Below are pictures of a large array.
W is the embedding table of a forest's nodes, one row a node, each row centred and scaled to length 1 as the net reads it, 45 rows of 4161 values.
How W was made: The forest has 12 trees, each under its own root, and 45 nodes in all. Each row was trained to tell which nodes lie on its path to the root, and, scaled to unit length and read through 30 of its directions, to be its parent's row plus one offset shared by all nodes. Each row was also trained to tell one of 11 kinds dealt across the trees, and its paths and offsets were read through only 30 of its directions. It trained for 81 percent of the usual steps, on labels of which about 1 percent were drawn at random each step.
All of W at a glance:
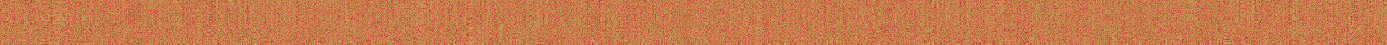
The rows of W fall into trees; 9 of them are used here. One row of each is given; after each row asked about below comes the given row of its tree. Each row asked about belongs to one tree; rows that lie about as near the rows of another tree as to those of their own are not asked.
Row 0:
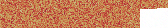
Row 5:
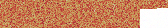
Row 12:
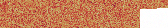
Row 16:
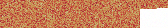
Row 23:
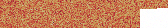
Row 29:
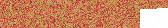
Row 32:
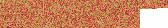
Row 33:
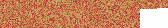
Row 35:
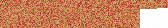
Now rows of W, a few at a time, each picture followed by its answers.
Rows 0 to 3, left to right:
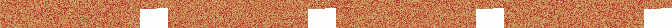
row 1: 23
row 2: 23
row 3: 0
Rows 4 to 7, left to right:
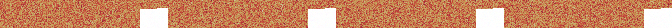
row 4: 29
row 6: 23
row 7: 12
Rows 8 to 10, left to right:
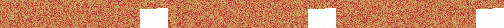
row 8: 35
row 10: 32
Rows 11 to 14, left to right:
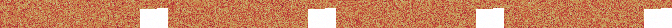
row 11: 23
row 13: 29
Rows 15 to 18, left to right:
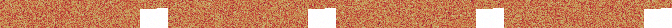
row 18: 35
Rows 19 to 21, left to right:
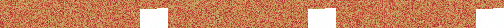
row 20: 23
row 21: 29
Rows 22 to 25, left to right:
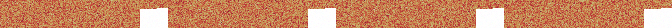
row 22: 16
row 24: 16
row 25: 35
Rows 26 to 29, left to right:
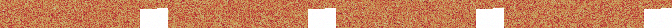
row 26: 32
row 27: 12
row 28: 16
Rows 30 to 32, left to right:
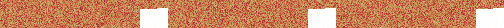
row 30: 29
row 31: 35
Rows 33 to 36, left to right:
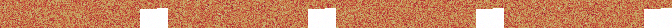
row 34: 16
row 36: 16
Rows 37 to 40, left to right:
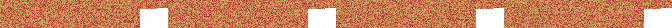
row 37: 33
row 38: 33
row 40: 5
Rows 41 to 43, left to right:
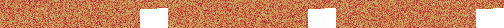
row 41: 33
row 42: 5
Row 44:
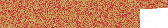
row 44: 0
